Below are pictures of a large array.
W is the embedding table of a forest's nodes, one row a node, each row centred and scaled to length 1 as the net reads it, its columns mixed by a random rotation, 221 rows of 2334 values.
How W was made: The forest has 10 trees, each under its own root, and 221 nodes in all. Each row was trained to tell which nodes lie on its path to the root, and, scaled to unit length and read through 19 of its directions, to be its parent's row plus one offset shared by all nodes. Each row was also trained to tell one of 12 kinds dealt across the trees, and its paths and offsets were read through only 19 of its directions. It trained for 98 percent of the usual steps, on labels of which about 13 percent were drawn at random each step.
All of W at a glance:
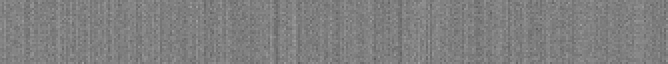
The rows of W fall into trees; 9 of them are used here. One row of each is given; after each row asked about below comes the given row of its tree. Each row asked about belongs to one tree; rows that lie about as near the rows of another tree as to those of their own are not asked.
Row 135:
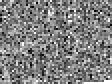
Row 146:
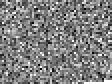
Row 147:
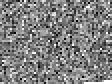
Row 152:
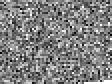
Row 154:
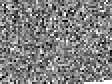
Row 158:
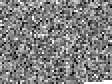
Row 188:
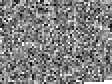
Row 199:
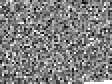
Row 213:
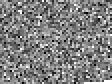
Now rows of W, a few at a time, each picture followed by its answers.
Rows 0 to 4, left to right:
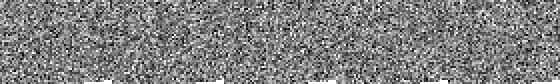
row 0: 158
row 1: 135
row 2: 146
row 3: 135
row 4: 152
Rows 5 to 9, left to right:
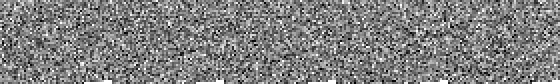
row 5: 188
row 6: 152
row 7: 152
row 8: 152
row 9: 152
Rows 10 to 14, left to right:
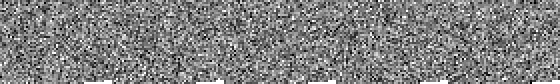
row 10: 213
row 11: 188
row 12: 152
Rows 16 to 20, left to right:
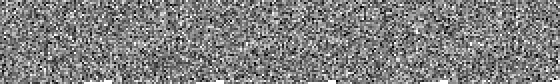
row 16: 146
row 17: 135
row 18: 213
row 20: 135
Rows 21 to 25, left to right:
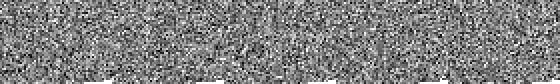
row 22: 135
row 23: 158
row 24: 135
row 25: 152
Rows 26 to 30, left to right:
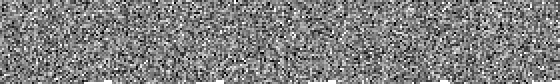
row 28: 146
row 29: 213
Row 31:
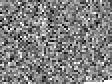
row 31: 199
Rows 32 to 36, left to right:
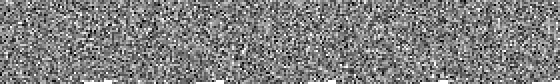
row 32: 146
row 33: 213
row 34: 158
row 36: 188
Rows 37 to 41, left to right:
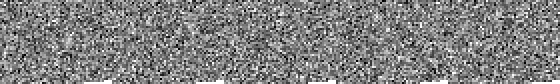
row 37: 158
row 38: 146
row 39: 188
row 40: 152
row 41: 213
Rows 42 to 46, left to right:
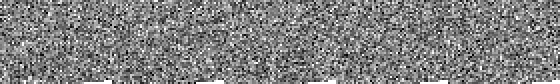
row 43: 152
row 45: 135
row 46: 152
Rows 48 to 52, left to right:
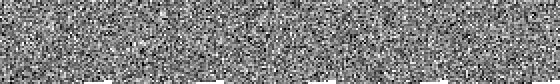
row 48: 152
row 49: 213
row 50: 146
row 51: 152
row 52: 188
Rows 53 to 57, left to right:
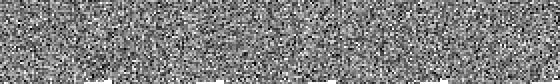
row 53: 199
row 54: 146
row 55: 213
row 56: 146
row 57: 135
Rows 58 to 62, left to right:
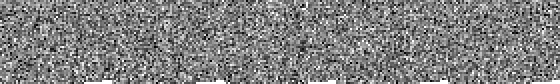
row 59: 188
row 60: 147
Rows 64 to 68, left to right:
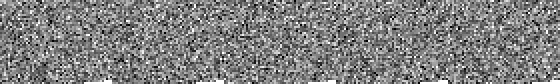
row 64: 152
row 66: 135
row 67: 152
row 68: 152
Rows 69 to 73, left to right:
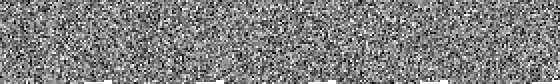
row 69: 213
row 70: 213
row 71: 147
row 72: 146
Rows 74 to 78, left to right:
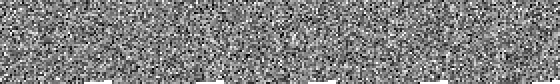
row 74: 146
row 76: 158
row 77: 146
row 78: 188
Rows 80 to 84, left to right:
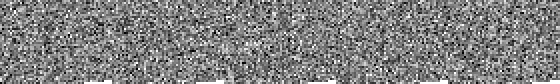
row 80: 146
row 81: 152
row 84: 158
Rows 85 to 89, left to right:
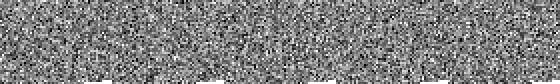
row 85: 158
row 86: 152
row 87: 158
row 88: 199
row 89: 146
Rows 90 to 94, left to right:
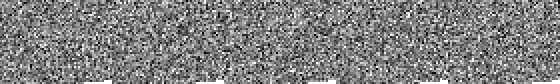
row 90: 213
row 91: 152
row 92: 146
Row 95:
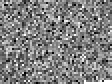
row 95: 146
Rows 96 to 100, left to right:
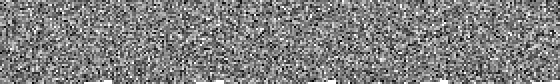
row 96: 152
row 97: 147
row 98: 135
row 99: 152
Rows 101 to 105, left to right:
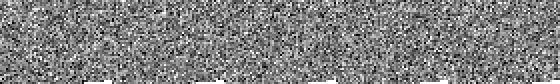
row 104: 147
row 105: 135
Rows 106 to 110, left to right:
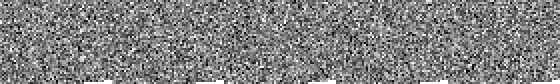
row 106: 152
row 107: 213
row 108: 152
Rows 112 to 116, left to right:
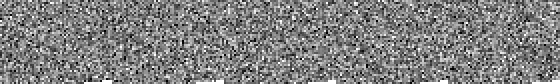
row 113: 146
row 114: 152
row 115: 213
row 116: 147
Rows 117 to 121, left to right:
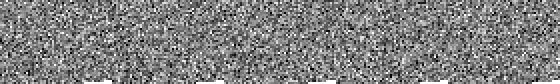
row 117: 213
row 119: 135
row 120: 199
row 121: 135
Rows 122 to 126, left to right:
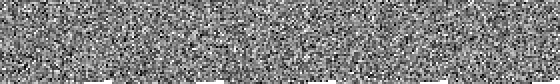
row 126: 188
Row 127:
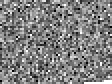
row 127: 152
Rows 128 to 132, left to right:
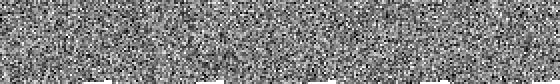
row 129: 154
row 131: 188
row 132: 147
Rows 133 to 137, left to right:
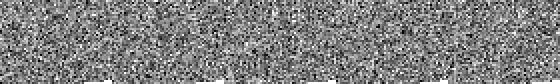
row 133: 152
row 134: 135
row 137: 146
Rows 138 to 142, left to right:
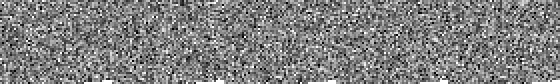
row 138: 135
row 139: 188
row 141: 135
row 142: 158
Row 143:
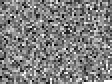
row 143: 199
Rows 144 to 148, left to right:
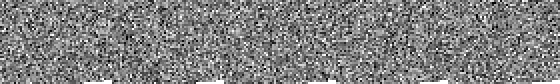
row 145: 152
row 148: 135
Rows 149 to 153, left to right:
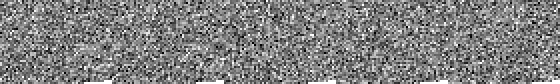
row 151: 152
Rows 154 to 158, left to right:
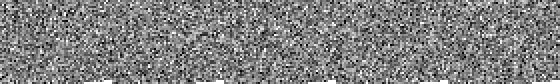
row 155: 213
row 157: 199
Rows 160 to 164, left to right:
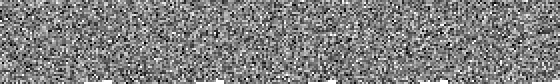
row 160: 158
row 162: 188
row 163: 146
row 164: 146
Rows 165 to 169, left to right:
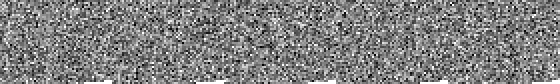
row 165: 213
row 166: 146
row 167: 146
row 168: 188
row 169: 135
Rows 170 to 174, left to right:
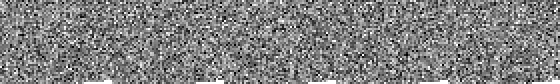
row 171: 135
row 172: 158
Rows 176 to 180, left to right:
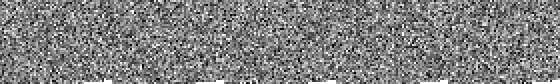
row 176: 146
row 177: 213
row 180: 146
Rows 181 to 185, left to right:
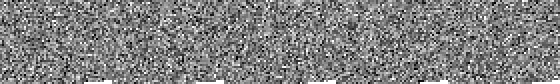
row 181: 188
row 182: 213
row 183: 158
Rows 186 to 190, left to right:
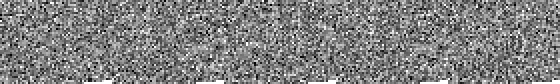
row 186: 135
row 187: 135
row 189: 135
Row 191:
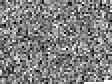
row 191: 188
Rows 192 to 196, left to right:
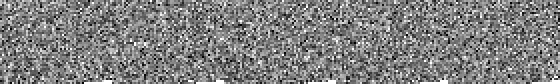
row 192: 152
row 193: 188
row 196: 135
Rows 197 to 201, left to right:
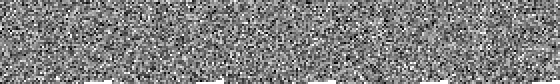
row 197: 146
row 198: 135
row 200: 199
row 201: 135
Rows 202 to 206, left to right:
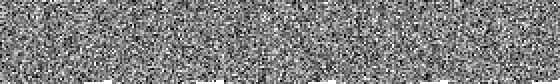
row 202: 135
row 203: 146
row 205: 135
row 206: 146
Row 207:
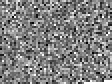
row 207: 146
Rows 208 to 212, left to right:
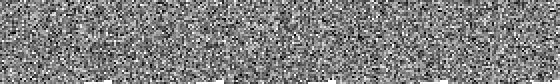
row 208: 147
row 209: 158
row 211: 135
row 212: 146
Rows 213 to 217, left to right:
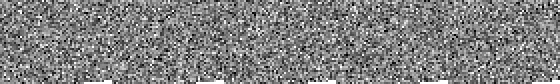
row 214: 199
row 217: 188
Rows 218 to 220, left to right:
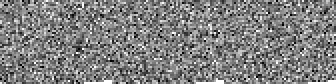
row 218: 147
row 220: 213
